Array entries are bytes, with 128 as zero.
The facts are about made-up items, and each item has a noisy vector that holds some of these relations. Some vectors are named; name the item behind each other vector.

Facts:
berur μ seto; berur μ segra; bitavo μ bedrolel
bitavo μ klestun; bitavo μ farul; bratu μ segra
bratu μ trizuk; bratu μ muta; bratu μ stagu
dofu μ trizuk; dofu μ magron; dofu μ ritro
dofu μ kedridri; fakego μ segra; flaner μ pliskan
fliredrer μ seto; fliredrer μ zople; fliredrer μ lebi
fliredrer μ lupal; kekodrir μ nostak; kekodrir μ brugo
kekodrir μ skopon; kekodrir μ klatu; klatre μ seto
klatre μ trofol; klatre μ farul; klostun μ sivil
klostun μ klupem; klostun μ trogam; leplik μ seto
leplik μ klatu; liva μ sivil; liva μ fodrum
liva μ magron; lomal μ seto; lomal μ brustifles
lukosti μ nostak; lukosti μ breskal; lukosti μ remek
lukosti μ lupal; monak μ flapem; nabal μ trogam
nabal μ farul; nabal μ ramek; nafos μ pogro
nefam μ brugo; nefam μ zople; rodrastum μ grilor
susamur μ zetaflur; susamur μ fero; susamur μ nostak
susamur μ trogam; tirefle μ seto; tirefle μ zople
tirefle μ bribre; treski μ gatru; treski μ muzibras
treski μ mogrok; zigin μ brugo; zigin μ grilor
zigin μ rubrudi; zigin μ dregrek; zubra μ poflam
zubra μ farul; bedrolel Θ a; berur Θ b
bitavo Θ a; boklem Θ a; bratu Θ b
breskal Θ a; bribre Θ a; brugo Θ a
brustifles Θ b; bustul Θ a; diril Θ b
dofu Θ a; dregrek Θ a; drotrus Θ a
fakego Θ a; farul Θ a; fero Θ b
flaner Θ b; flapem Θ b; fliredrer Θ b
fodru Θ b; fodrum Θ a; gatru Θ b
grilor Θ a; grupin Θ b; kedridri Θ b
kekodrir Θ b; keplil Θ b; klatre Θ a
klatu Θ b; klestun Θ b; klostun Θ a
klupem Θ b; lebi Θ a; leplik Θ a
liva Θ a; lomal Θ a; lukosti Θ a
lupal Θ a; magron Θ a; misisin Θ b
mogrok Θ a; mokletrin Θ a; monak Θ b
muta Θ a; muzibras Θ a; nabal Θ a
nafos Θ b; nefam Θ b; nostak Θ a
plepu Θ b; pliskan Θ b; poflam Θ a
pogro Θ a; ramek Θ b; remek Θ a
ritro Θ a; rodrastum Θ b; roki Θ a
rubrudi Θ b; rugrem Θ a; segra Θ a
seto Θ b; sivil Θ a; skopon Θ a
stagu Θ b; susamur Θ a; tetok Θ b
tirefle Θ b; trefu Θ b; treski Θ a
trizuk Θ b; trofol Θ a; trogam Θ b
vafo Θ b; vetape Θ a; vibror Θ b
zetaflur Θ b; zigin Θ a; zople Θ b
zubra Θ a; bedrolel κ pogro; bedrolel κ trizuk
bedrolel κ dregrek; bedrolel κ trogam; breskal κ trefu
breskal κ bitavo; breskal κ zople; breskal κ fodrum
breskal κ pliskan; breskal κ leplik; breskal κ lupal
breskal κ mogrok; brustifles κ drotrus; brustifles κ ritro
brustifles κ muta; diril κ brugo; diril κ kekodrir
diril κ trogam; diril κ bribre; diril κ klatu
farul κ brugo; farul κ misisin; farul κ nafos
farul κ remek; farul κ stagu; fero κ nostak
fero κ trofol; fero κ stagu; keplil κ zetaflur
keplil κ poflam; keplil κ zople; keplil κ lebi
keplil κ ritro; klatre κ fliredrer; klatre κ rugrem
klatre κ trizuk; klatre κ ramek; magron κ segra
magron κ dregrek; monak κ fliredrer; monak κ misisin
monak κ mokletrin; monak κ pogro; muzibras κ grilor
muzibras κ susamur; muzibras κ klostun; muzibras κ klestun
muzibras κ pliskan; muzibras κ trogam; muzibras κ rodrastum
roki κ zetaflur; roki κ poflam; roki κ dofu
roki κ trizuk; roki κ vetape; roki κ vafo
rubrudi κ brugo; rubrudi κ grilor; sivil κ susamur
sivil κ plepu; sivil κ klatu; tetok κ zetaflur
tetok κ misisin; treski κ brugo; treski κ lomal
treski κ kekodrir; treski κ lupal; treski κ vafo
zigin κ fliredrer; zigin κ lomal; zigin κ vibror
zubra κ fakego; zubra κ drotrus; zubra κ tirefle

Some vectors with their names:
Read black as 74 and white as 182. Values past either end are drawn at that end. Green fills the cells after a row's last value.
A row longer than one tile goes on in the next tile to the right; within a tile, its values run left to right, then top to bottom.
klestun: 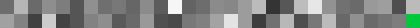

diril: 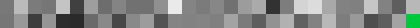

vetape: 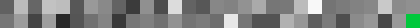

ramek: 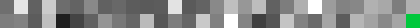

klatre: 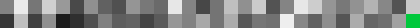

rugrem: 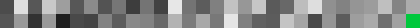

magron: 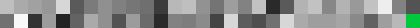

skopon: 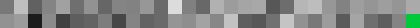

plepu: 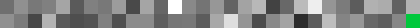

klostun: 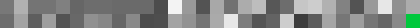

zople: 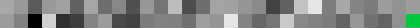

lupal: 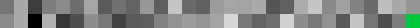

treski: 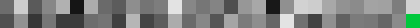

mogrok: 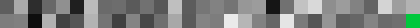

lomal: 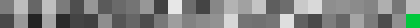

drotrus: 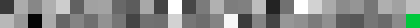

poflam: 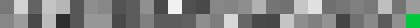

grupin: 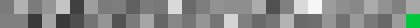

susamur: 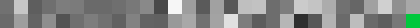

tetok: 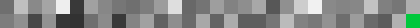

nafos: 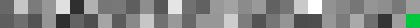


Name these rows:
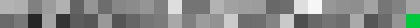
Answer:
nefam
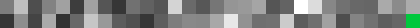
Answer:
bitavo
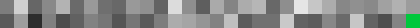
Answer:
lukosti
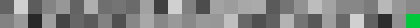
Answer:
remek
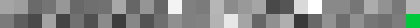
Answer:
rodrastum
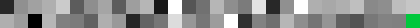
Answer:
fakego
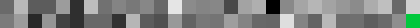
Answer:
muzibras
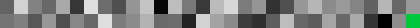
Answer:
trofol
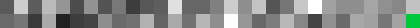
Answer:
vibror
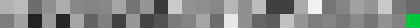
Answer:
dregrek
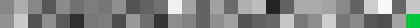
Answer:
sivil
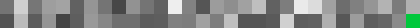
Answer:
nabal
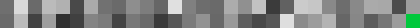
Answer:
bedrolel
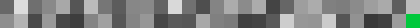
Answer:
farul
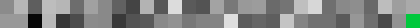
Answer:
lebi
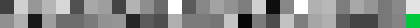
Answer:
zubra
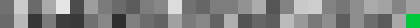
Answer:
roki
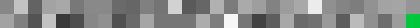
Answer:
zetaflur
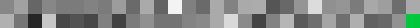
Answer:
klatu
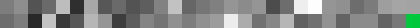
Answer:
trefu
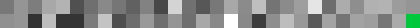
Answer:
trizuk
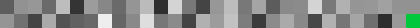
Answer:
stagu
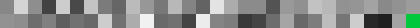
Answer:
fero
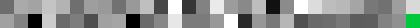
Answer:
tirefle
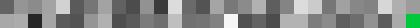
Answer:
ritro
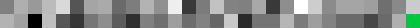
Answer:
brustifles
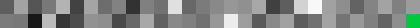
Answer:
pliskan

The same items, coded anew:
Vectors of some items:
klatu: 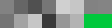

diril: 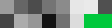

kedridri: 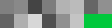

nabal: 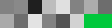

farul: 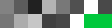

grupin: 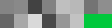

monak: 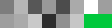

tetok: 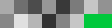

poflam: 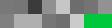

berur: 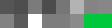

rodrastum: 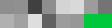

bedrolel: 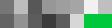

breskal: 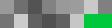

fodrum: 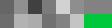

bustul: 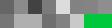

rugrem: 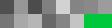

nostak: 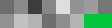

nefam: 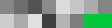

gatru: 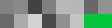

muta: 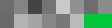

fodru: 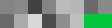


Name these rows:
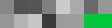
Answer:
zople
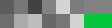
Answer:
trofol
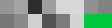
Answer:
trogam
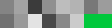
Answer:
ramek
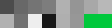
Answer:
fliredrer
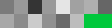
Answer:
klostun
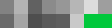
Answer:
magron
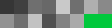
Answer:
lomal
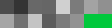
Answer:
leplik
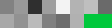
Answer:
susamur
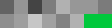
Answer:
dofu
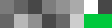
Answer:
treski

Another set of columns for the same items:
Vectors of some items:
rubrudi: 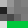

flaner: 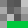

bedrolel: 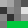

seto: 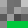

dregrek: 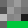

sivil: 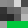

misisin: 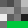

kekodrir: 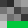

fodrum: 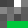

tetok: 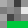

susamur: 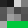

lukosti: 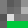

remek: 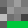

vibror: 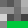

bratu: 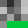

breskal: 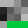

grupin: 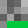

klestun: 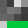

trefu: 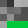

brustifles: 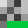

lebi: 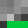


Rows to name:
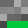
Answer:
segra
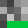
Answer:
liva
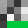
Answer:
zubra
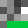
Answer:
klatre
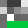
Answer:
tirefle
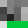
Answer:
diril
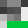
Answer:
treski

